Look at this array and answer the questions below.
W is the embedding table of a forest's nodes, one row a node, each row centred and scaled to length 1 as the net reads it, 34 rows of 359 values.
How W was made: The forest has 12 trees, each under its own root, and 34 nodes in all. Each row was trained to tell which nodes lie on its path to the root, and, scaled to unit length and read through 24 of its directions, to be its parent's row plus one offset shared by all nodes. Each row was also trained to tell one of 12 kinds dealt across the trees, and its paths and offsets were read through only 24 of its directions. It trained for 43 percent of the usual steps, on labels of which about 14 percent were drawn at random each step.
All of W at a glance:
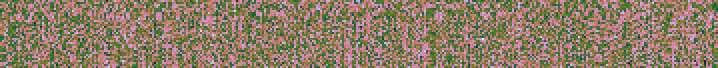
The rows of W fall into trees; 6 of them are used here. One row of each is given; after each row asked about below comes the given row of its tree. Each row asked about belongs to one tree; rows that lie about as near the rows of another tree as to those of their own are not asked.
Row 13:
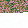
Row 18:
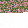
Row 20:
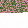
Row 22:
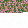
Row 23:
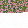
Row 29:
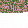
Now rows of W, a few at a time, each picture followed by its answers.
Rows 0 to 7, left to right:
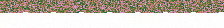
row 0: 18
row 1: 20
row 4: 18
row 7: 20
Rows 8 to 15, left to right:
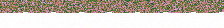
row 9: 29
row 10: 13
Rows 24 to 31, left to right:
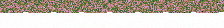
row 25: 29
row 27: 23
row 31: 22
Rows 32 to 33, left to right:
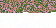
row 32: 20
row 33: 29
